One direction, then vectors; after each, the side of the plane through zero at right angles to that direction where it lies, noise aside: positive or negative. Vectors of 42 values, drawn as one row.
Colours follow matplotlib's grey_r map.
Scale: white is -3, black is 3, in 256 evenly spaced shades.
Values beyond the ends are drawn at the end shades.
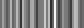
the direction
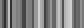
negative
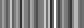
positive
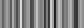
negative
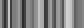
negative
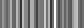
positive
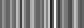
positive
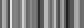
positive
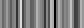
negative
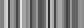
negative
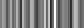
positive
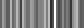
positive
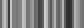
positive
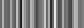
positive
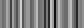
negative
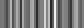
positive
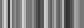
positive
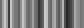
positive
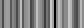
negative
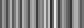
positive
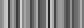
negative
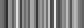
positive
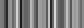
positive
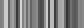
negative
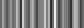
positive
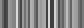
positive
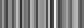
positive
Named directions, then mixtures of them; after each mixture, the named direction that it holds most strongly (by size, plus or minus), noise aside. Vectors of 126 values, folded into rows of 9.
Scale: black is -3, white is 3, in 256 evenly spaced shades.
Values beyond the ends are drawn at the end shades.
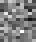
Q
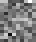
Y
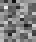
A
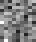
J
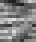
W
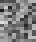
A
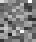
Q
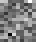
Y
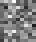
A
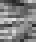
W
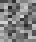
A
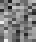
J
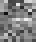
Y
